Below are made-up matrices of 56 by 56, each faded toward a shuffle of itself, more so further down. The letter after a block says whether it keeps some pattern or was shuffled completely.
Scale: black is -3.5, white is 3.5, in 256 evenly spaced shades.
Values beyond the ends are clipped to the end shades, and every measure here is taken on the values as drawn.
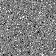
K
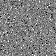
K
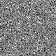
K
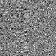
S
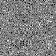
S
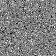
K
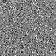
S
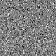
S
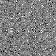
S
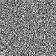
S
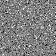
K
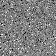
K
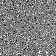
K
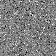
K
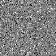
S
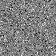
K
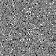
S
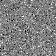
K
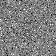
K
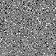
S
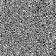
S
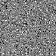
S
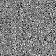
S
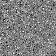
K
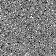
K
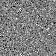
K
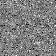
S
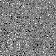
S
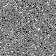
K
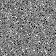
K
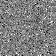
K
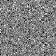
S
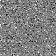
S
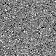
K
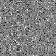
S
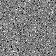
K
